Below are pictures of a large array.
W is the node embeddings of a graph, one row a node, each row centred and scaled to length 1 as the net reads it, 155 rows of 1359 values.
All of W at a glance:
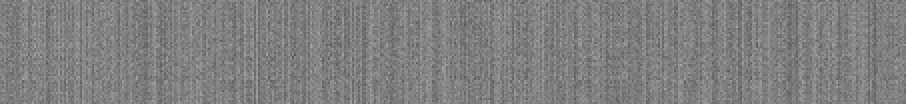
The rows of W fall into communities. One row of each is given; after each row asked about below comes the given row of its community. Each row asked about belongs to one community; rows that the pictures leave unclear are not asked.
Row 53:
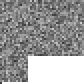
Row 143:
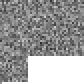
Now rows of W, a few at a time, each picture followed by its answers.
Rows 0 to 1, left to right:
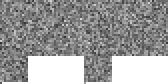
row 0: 53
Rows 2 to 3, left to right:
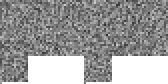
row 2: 53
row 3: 143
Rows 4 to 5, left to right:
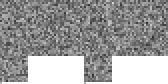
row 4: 143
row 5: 53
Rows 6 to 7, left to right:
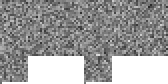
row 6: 143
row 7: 143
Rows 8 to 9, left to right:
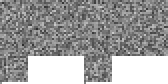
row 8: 53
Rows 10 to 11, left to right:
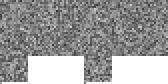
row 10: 53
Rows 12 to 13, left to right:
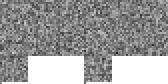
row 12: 53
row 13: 143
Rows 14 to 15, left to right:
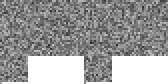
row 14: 143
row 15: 53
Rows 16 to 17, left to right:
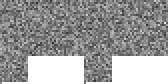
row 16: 143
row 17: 53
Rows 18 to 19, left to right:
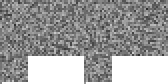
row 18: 53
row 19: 53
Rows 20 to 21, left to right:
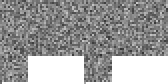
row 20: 143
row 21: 53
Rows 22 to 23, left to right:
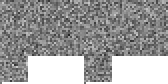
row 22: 143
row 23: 143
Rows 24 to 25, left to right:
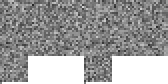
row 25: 53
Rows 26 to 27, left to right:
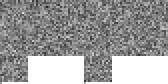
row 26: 53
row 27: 53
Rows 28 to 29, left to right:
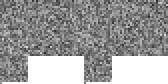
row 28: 143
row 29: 143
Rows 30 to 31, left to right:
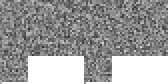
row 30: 143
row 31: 143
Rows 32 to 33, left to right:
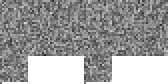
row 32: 53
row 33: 53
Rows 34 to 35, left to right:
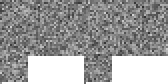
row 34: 53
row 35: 53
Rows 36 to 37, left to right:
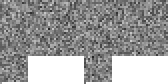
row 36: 53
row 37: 53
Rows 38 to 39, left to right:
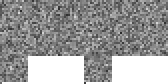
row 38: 53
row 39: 143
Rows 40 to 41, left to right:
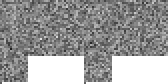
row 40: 53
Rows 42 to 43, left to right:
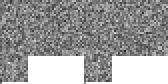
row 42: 53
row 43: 53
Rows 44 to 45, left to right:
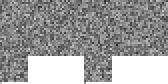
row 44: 53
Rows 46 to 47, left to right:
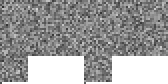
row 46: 53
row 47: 143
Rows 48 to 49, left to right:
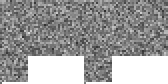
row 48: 143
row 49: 53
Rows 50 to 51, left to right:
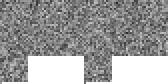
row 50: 53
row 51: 143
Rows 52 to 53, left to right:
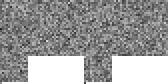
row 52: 53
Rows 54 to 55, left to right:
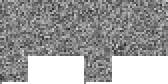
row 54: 53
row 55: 143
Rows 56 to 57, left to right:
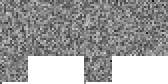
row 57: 53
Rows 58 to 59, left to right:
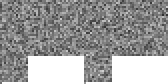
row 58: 53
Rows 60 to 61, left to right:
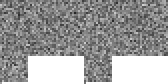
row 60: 143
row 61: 143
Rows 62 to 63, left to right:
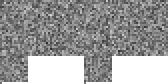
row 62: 53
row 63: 53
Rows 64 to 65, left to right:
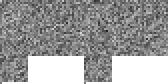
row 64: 53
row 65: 53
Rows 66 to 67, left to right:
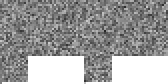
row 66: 53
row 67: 53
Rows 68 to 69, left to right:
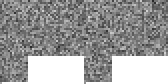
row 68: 53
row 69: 53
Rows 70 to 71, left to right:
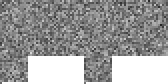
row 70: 53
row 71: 53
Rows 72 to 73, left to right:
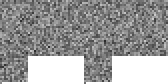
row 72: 53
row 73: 143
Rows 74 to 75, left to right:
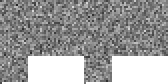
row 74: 143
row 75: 143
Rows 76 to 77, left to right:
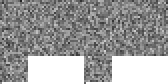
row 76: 53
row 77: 143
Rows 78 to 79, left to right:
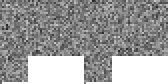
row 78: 53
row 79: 53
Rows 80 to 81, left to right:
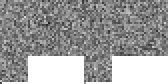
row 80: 143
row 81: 53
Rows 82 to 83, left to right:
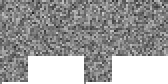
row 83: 53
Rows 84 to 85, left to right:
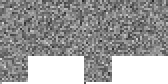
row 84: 143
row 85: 143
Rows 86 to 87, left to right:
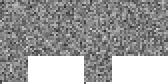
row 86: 53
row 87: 143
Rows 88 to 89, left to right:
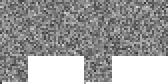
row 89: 143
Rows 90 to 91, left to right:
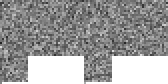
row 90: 53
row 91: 143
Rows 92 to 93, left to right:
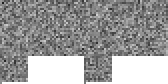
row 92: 143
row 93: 53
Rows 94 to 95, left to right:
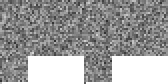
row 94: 53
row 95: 53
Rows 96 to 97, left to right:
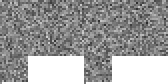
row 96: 53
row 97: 143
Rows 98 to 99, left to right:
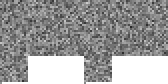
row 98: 143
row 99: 143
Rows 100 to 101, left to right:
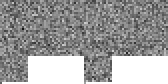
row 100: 143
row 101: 53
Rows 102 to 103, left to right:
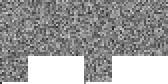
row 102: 53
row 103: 143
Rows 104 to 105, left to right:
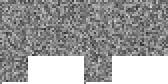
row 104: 53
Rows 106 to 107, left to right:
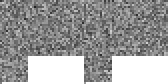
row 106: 143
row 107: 53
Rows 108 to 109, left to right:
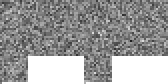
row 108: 53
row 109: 143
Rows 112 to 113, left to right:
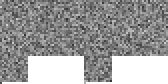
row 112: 143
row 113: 53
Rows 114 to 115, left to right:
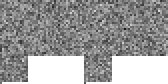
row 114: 53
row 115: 53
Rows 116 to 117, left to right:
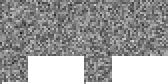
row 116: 53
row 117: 53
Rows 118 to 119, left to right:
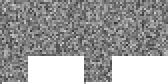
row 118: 53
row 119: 53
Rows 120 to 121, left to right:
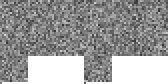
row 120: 143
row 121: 143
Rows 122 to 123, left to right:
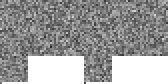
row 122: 143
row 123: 143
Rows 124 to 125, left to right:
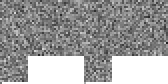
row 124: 143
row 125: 143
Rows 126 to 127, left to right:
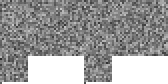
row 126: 53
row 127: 143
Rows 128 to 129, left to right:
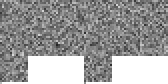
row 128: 53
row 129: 143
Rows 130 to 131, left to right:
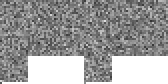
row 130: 143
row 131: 143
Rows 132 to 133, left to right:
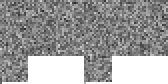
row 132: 143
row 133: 53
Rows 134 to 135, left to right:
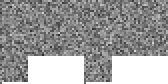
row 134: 53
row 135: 143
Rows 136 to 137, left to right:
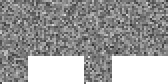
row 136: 53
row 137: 143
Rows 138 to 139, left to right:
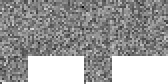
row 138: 143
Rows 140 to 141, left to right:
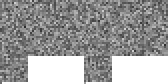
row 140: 53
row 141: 53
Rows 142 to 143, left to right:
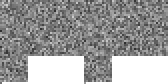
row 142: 143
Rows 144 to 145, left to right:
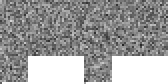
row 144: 143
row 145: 53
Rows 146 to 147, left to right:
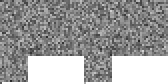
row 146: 143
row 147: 143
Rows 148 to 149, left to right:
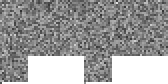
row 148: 53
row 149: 53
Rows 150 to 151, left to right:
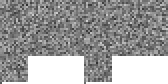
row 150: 143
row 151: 53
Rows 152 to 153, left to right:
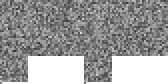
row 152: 143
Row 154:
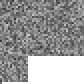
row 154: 143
